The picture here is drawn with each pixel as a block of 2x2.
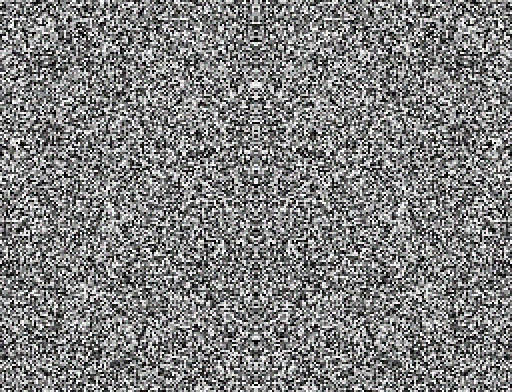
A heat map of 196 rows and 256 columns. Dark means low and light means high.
Stripes: none. Odd rows or columns: none. Grain: fine. Mirror symmetry: left to right. Histogram: flat.
